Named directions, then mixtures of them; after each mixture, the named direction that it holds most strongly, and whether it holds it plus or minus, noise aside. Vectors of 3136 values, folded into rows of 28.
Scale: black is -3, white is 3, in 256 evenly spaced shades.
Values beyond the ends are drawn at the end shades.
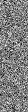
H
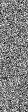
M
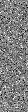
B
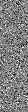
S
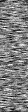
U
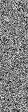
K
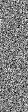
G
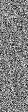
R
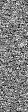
S, minus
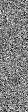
M, minus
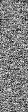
G, minus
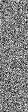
G, plus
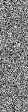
H, plus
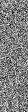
M, plus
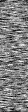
U, plus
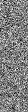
H, plus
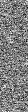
B, plus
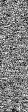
M, minus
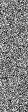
M, plus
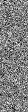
H, plus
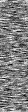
U, minus
